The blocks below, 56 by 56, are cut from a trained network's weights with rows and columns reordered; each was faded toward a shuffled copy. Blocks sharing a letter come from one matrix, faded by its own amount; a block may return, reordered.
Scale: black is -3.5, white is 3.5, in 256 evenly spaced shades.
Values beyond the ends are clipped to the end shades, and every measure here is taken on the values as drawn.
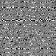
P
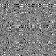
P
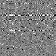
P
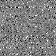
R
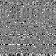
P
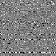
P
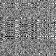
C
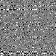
P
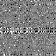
P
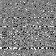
P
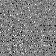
R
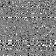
P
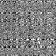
C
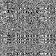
C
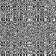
C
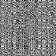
C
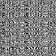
C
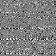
P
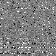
R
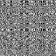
C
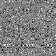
R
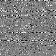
P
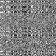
C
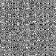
C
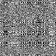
C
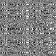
C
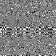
P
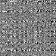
C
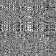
C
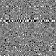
P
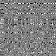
P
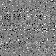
R
